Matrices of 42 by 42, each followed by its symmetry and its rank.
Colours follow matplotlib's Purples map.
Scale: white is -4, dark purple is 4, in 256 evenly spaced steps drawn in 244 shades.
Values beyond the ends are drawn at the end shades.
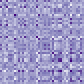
symmetric, rank three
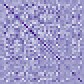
symmetric, rank five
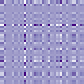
symmetric, rank one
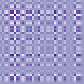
symmetric, rank one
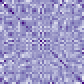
symmetric, rank five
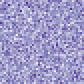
neither, full rank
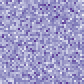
neither, full rank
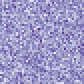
neither, full rank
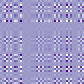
symmetric, rank one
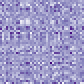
neither, rank five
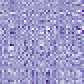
neither, rank five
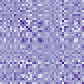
symmetric, rank three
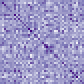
symmetric, rank five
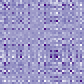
symmetric, rank three
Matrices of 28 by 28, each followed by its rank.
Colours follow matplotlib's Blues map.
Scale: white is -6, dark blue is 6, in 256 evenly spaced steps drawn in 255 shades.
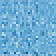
five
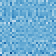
five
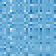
three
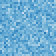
full rank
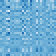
three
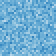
full rank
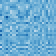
three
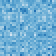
five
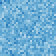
full rank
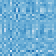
three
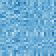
five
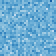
full rank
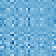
three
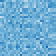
five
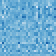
five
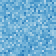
full rank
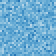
full rank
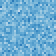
full rank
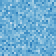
full rank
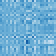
three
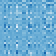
three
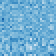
five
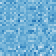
five
